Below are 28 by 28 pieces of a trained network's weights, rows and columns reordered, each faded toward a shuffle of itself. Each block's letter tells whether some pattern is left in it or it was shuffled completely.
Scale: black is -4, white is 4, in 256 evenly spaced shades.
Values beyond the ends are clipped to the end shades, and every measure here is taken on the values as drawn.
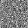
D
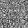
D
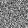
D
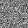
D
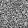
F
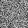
F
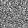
D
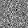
D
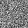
F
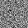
D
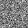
F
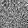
D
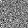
D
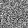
F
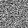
F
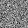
F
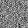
D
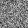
F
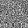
D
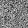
F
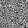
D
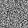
D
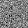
D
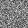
F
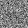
F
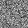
F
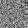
D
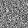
D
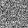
D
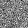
F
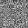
D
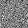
F
